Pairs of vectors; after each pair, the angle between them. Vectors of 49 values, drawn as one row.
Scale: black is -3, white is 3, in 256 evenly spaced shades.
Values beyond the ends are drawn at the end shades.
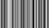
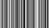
partly aligned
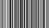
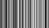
partly opposed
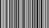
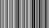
partly aligned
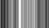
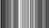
nearly parallel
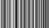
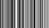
nearly opposite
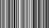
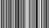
orthogonal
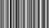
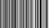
partly opposed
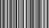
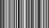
partly aligned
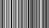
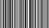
partly opposed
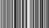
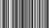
orthogonal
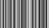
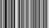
partly aligned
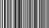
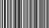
nearly parallel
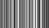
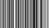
nearly opposite
